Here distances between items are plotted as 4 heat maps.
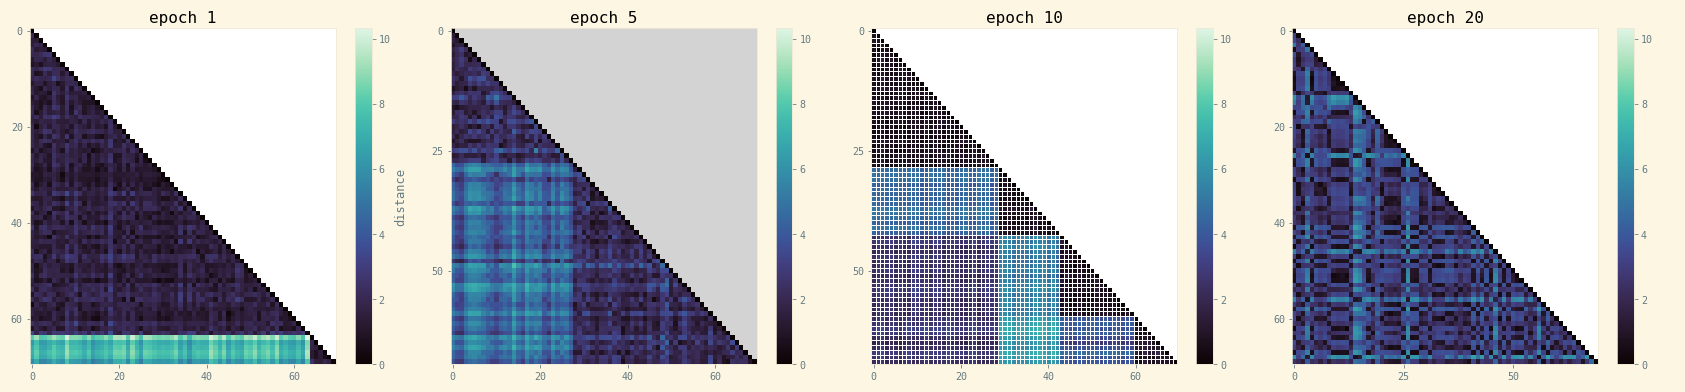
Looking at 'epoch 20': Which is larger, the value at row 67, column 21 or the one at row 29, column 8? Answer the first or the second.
the first
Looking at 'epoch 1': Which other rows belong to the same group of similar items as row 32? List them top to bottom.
0, 1, 2, 3, 4, 5, 6, 7, 8, 9, 10, 11, 12, 13, 14, 15, 16, 17, 18, 19, 20, 21, 22, 23, 24, 25, 26, 27, 28, 29, 30, 31, 33, 34, 35, 36, 37, 38, 39, 40, 41, 42, 43, 44, 45, 46, 47, 48, 49, 50, 51, 52, 53, 54, 55, 56, 57, 58, 59, 60, 61, 62, 63
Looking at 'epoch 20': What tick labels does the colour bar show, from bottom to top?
0, 2, 4, 6, 8, 10
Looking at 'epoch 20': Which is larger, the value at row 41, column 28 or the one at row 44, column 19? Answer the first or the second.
the second
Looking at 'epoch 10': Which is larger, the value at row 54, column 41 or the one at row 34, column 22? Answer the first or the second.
the first
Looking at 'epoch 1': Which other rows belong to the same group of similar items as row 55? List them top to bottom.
0, 1, 2, 3, 4, 5, 6, 7, 8, 9, 10, 11, 12, 13, 14, 15, 16, 17, 18, 19, 20, 21, 22, 23, 24, 25, 26, 27, 28, 29, 30, 31, 32, 33, 34, 35, 36, 37, 38, 39, 40, 41, 42, 43, 44, 45, 46, 47, 48, 49, 50, 51, 52, 53, 54, 56, 57, 58, 59, 60, 61, 62, 63
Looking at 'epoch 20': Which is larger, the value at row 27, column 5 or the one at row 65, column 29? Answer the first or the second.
the first
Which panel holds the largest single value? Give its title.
epoch 1
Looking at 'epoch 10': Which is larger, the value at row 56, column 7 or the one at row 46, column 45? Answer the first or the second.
the first
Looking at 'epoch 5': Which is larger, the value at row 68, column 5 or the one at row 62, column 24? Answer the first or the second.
the first
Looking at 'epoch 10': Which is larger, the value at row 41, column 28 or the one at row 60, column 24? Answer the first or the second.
the first
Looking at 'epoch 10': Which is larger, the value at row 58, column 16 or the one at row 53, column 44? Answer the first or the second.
the first
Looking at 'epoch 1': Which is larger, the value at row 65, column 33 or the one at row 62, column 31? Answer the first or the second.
the first
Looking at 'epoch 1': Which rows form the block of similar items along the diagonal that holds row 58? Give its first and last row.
0 to 63
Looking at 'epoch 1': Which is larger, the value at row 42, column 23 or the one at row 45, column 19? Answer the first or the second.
the second
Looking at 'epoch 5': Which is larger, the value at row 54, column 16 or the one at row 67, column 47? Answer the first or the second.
the first
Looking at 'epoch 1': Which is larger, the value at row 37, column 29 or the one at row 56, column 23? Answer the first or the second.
the first
